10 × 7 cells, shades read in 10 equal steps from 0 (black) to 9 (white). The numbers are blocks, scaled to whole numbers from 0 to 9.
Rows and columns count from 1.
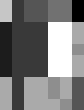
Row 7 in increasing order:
1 2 2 2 6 9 9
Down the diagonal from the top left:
7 2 2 2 9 9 6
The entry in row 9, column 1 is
6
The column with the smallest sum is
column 2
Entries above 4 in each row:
1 1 3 3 3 3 3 5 5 5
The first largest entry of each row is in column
1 1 5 5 5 5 5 1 1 1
